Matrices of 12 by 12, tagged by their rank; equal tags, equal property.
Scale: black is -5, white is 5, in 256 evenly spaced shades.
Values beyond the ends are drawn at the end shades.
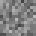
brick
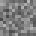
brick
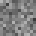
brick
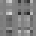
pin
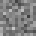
brick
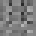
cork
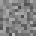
brick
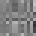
cork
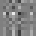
cork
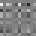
pin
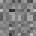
cork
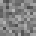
brick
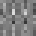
cork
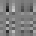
pin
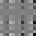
pin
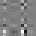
pin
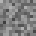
brick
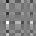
pin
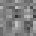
cork
